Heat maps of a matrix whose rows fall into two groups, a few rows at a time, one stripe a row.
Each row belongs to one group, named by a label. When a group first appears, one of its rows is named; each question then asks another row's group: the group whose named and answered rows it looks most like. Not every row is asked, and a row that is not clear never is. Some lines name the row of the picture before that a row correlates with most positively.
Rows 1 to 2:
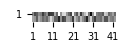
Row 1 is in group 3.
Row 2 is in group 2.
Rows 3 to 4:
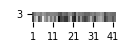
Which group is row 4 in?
2
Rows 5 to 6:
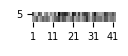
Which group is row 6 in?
2
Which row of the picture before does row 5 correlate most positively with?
4
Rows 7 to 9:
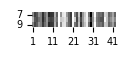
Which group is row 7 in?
3
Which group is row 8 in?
3
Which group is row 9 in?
3
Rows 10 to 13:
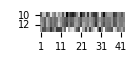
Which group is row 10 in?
2
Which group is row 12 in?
2
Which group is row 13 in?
3
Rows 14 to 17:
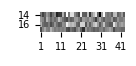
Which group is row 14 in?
3
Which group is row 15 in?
2
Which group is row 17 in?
2
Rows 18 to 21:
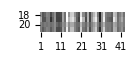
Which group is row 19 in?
3
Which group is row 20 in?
3
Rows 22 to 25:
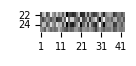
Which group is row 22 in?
2
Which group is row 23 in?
3
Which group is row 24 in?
2
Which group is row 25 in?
2
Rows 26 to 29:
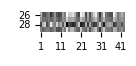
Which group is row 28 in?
2
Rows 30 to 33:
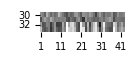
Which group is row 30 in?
2
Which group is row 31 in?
2
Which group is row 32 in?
3
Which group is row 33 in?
3
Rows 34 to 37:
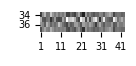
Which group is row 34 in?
2
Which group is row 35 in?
3
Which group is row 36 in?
2
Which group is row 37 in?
2
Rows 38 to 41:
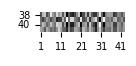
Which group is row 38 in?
2
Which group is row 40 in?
2
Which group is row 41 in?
2
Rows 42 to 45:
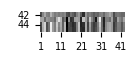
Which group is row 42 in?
2
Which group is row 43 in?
2
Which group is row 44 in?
2
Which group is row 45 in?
2
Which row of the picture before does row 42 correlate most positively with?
38
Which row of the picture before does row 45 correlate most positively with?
38
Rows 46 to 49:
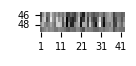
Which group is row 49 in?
2
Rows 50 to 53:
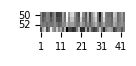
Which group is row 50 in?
3
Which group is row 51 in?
3
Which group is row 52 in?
3
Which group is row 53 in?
2
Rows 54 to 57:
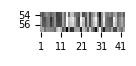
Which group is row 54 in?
3
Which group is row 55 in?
3
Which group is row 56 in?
3
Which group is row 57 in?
2
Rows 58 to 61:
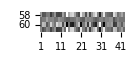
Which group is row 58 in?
3
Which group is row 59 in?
2
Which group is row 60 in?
2
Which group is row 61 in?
3
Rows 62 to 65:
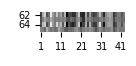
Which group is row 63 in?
2
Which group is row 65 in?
2
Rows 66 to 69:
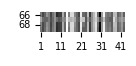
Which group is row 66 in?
3
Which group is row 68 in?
3
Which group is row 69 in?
3
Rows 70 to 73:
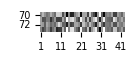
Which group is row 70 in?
2
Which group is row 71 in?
3
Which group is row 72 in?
2
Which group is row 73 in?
3
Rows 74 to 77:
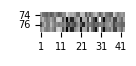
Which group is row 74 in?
3
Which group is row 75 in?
2
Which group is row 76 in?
2
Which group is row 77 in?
2
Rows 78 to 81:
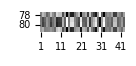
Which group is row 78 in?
2
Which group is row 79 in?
3
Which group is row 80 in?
3
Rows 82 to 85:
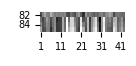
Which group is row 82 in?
2
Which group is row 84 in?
3
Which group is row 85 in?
3
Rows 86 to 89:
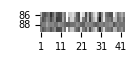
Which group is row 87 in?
3
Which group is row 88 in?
2
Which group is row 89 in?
3
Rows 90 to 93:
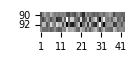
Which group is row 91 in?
3
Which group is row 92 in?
2
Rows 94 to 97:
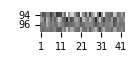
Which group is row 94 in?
3
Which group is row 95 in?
2
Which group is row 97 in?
3
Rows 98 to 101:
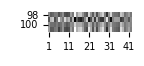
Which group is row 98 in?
3
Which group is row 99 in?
2
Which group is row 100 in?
3
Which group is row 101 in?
3
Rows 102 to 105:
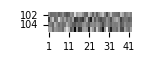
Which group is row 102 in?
3
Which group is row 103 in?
2
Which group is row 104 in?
2
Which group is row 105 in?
2
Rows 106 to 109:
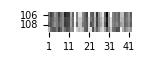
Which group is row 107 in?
3
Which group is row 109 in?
3
